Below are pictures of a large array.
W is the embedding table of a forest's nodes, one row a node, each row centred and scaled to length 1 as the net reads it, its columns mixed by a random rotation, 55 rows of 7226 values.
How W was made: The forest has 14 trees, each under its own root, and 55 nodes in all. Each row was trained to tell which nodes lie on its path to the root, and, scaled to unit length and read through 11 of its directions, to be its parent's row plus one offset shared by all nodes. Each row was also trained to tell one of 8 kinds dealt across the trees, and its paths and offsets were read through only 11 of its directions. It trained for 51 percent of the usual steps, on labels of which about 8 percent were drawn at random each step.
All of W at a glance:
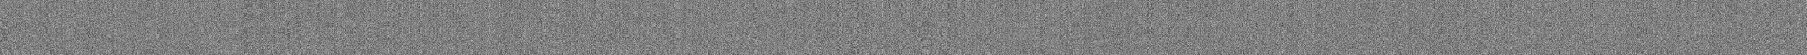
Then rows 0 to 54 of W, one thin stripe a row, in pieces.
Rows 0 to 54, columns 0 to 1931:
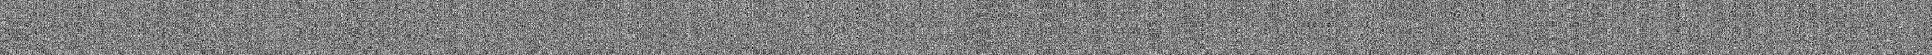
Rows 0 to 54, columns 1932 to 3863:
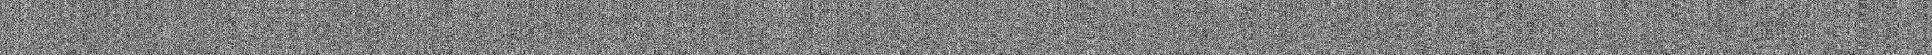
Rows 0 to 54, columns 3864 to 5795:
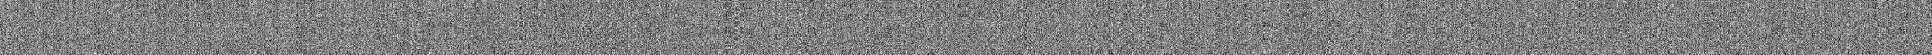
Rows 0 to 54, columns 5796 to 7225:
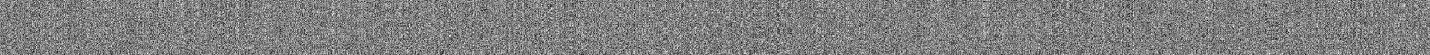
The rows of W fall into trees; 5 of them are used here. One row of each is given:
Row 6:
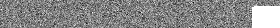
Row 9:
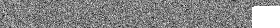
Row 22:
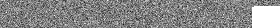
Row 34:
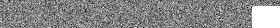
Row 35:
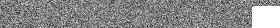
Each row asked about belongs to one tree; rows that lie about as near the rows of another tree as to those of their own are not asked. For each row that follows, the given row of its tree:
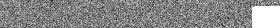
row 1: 9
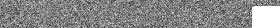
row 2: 35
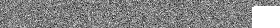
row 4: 6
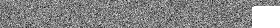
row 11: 35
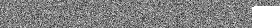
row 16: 6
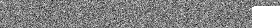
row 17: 9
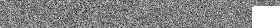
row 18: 22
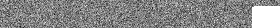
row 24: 34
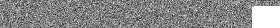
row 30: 22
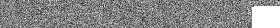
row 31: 6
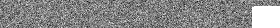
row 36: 35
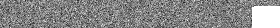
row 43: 35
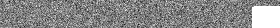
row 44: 34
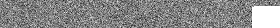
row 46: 22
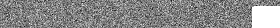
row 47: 34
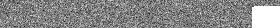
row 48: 34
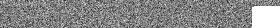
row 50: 35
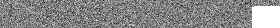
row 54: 9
